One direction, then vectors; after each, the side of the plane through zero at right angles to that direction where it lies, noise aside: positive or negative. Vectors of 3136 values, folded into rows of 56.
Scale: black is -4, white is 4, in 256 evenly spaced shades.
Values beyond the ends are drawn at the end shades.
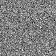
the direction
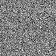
positive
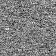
negative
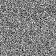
negative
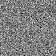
negative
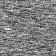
negative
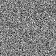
negative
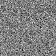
negative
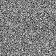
positive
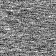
negative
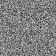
negative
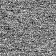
positive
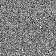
positive
